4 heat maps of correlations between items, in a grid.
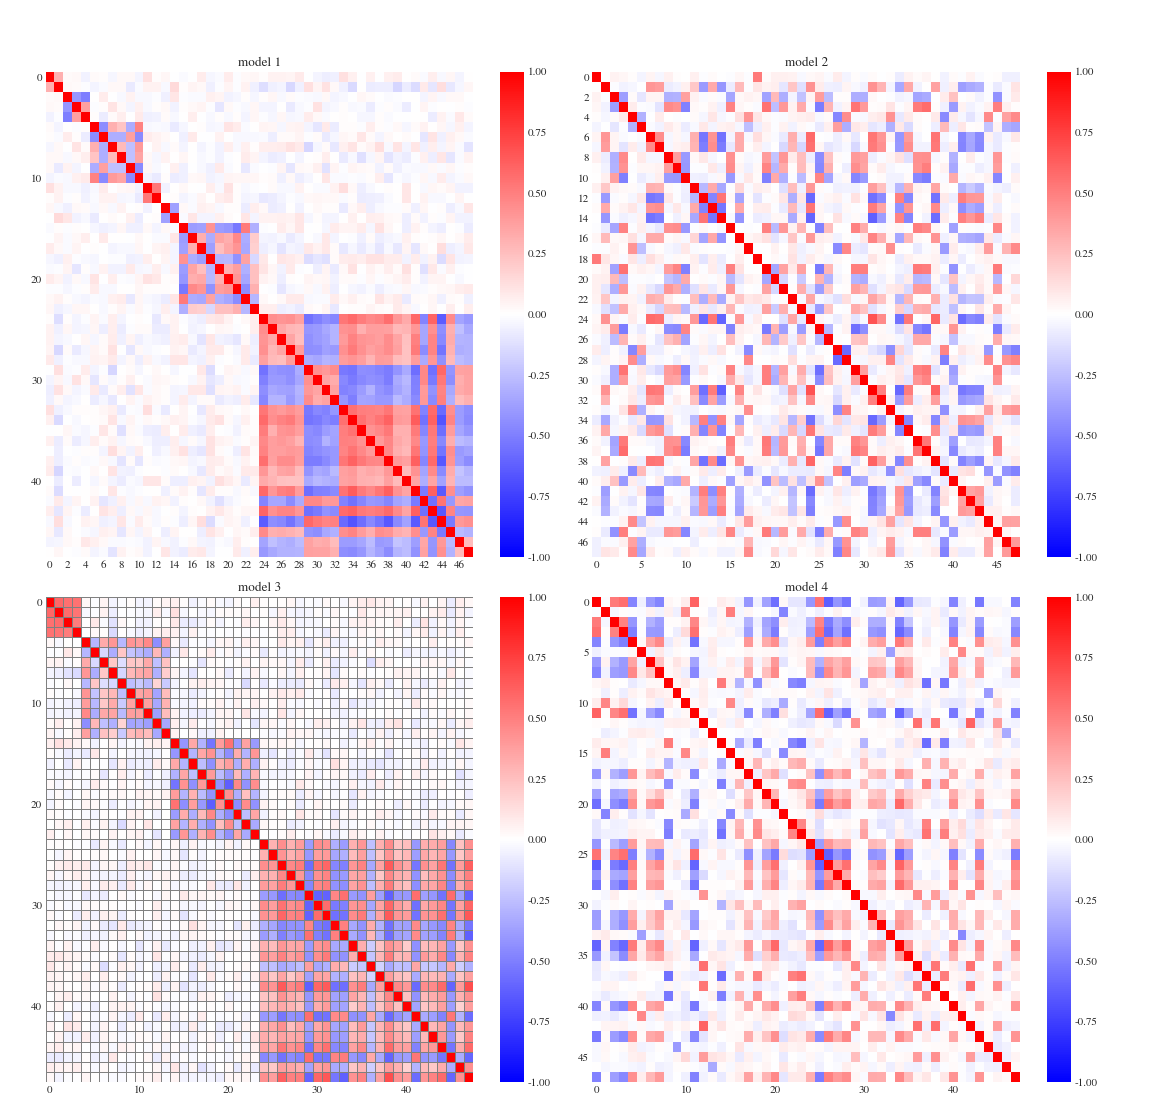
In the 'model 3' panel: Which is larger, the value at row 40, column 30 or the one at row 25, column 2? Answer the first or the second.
the first
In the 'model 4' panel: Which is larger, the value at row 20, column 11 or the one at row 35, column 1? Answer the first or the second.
the second
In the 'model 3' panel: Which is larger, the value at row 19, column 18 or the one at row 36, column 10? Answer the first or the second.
the second
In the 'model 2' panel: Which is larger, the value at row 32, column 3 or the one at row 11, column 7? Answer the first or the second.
the second
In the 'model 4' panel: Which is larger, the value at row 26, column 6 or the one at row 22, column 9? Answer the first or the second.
the first
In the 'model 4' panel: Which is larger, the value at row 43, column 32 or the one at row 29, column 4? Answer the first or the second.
the first
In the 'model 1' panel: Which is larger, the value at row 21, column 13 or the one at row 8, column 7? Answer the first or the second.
the second
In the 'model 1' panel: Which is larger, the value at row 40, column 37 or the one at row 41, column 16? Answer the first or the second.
the first
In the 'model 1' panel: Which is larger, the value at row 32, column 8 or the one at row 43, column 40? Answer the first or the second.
the second
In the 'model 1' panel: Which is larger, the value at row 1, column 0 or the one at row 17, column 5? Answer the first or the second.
the first
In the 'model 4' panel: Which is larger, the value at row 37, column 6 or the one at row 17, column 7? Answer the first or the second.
the second
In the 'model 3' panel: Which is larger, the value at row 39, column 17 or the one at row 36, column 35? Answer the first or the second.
the first
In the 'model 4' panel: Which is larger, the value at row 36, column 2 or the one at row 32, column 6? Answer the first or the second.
the second
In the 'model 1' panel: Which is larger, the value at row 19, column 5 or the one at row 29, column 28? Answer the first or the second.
the first
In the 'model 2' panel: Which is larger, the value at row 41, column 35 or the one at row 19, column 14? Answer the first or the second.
the second
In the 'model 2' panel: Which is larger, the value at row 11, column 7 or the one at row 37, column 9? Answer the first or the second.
the second
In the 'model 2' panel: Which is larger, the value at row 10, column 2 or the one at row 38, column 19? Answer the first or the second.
the first
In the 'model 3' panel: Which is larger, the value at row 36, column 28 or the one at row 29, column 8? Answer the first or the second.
the second
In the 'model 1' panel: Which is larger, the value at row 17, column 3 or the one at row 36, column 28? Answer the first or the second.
the second
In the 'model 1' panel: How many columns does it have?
48
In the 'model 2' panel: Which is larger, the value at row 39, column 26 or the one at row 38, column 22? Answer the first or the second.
the second
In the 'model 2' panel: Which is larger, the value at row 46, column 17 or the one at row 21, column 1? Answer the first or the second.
the first
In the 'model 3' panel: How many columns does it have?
48
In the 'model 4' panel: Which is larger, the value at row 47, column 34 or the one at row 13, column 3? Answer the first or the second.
the first
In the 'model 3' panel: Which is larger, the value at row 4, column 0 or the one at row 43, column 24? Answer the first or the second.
the second
